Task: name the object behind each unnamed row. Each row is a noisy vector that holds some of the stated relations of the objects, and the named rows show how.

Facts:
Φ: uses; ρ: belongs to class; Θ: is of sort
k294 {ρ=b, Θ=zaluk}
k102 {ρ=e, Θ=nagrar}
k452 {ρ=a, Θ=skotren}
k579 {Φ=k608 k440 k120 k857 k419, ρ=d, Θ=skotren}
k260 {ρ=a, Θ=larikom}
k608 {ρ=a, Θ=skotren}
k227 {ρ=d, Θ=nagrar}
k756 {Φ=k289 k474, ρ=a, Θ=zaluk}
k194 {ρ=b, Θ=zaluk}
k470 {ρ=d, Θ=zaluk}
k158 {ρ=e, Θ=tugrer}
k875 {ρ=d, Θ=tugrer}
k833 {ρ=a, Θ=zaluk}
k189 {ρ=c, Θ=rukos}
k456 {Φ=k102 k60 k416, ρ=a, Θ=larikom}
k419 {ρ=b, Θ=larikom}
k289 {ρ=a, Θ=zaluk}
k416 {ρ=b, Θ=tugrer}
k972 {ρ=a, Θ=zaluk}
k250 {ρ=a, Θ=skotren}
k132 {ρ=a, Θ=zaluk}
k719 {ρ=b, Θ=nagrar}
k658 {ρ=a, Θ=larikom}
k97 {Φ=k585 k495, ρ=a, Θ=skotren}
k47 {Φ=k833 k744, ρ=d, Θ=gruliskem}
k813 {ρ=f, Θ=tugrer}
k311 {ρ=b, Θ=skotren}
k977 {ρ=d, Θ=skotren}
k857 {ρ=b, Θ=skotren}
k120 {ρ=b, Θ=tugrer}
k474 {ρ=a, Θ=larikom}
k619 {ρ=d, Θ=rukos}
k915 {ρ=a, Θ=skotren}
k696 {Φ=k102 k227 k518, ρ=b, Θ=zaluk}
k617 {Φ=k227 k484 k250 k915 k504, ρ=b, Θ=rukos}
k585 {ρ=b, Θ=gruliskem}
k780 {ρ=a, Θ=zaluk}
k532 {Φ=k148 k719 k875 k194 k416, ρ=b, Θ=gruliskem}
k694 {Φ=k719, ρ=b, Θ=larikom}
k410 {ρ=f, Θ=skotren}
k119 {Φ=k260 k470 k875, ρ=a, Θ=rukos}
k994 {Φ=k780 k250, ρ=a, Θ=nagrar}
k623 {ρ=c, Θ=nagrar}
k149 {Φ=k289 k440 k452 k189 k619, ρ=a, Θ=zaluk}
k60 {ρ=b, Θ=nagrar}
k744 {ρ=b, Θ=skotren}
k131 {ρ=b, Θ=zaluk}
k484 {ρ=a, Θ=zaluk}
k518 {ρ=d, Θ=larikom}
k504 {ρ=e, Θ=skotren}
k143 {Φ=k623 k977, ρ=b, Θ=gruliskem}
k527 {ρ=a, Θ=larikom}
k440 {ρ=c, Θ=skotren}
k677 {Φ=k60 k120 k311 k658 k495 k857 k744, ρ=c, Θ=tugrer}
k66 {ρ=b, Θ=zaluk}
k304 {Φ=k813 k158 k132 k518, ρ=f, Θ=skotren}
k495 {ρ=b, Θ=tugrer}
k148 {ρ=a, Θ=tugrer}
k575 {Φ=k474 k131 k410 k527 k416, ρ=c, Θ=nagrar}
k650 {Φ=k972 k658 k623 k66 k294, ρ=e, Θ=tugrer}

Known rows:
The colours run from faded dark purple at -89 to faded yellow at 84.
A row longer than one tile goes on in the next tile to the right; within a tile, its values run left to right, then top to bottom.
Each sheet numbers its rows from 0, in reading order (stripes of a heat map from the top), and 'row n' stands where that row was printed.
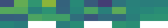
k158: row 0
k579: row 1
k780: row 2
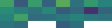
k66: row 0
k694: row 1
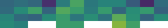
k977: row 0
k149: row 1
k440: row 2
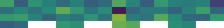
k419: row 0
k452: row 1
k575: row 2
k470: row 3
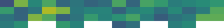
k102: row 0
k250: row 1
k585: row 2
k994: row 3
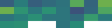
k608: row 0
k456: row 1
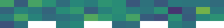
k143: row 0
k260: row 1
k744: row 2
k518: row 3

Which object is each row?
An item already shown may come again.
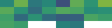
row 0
k756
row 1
k158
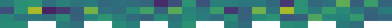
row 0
k619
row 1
k518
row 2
k977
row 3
k97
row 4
k518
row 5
k504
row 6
k194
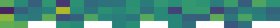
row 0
k575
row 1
k504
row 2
k527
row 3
k875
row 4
k143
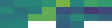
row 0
k994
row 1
k532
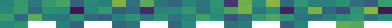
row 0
k474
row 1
k696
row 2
k719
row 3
k658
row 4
k650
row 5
k47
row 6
k189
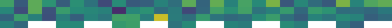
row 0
k617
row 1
k410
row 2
k623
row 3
k456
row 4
k148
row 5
k304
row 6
k416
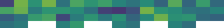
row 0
k650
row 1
k119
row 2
k227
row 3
k131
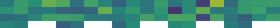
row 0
k148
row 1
k60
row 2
k658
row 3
k677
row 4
k813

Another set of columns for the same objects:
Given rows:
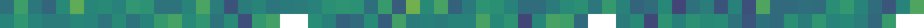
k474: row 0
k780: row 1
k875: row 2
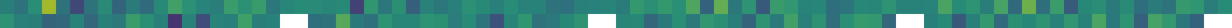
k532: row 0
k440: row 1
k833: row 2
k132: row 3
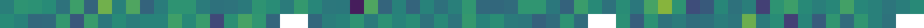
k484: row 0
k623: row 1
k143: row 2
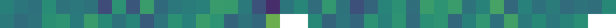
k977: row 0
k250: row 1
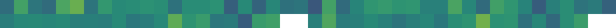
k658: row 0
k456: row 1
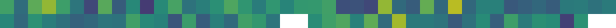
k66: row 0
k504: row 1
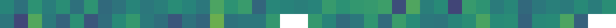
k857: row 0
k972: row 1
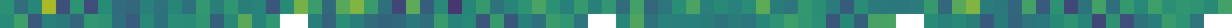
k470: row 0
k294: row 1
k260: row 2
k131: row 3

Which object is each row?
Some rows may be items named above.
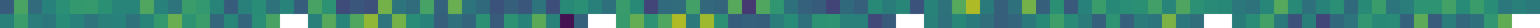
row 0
k456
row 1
k158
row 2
k650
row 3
k696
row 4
k694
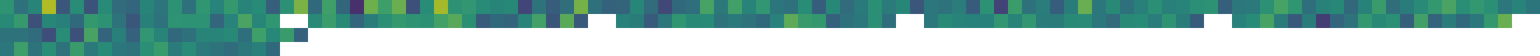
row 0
k470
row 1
k410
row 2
k994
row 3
k677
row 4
k694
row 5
k575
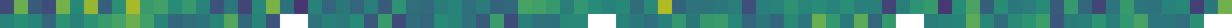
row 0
k304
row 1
k719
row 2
k47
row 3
k619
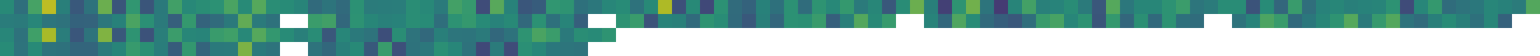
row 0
k696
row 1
k119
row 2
k470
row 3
k617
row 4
k189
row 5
k696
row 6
k416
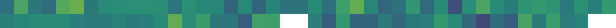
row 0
k658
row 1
k585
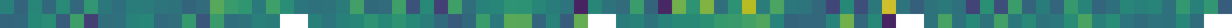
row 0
k60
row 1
k579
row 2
k813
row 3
k575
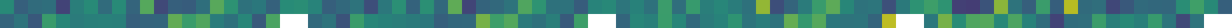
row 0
k227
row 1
k227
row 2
k518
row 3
k102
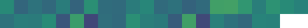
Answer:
k719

